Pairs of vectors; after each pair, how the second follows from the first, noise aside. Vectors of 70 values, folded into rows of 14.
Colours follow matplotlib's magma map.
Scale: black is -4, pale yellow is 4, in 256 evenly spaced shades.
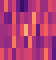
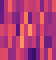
reversed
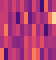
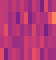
shrunk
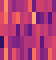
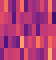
reversed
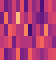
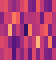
reversed
